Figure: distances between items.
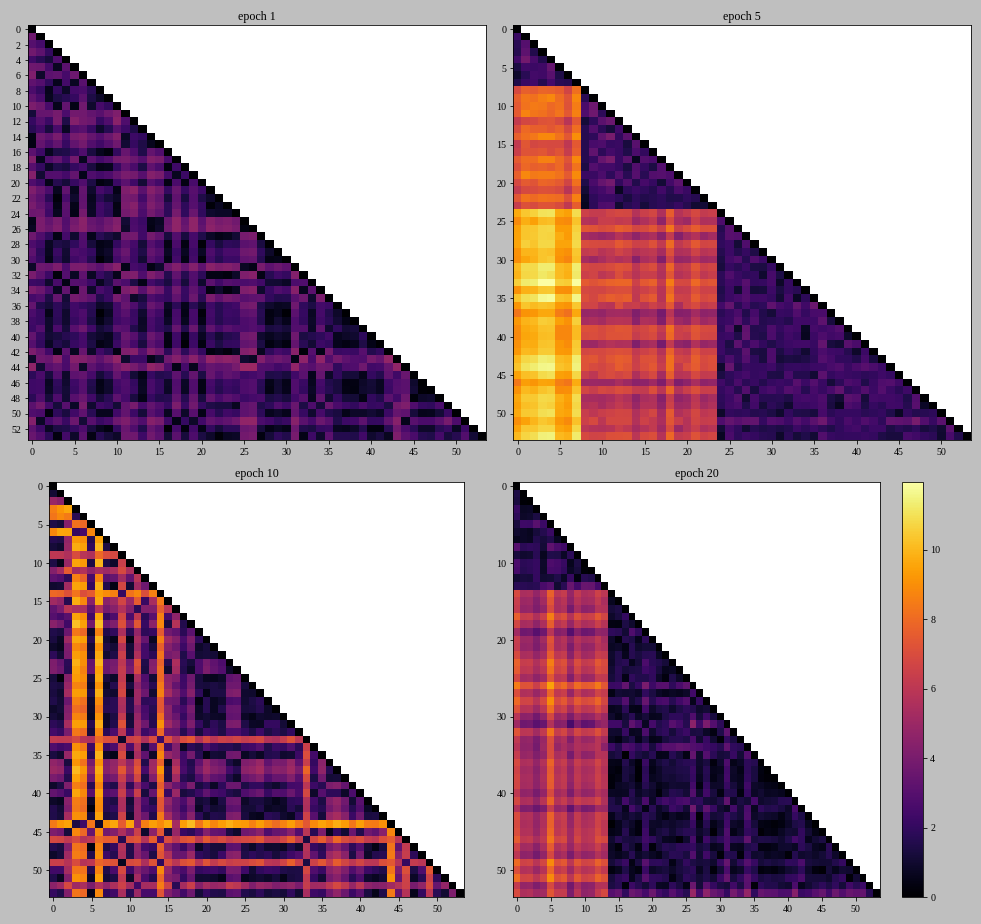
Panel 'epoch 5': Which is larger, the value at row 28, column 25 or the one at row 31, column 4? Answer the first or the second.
the second
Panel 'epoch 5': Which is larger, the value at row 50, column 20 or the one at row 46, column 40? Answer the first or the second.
the first
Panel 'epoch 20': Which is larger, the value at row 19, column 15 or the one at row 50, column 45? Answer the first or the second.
the first
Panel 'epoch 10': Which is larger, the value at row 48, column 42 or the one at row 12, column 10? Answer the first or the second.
the second
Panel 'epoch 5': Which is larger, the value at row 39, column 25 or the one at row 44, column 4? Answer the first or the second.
the second
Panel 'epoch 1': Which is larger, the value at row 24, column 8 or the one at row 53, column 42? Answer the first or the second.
the first
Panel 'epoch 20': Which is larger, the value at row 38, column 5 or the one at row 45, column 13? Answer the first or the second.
the first
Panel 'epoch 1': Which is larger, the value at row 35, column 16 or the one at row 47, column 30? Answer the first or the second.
the first
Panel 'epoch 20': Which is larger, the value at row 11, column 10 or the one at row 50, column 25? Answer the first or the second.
the second
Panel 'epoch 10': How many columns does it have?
54
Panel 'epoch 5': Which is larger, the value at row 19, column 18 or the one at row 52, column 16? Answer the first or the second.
the second
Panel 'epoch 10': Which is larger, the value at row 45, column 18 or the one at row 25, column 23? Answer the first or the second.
the second
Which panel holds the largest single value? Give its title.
epoch 5
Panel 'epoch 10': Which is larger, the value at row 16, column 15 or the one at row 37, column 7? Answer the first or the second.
the first
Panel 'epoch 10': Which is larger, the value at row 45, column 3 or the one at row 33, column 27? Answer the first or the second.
the first
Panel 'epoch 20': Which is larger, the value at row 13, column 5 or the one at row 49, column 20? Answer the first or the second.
the first
